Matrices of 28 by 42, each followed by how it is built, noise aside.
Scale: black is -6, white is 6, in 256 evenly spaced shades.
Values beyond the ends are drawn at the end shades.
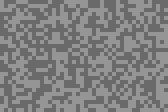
noise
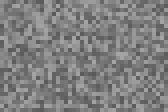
noise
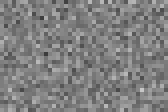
noise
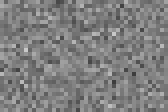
noise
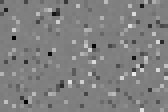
sparse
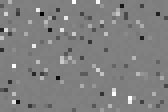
sparse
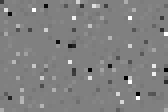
sparse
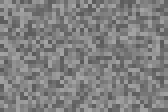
noise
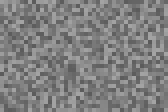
noise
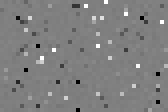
sparse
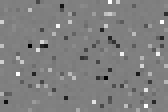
sparse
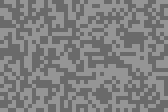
noise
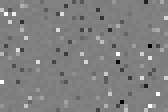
sparse
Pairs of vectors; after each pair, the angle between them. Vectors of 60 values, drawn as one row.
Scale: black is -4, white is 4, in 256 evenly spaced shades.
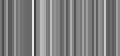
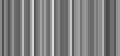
partly aligned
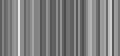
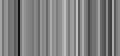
nearly opposite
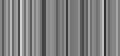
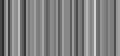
orthogonal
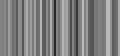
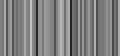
partly aligned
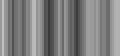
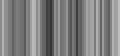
nearly parallel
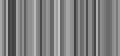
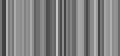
orthogonal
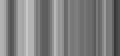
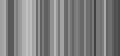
nearly parallel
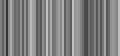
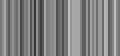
orthogonal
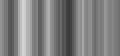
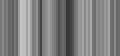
nearly parallel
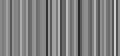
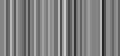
orthogonal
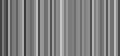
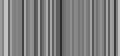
nearly opposite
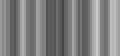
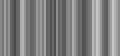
nearly parallel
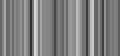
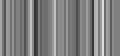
nearly opposite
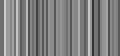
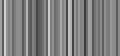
partly aligned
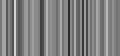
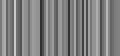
nearly parallel
